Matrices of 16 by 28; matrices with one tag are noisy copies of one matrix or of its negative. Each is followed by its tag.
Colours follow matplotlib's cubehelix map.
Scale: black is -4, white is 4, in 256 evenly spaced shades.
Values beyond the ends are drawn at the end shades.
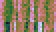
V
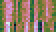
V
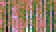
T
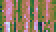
V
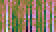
T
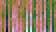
T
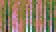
T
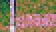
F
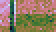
F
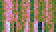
V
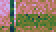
F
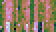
V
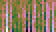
T
